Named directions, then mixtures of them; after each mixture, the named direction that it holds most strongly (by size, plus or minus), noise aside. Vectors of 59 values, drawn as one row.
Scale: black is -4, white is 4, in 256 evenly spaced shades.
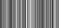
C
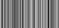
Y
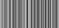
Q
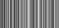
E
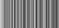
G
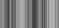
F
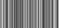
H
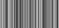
H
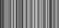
G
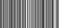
C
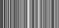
E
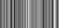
H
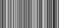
H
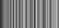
G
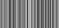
Q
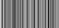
Y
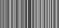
Q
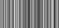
E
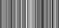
C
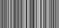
E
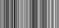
F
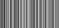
E
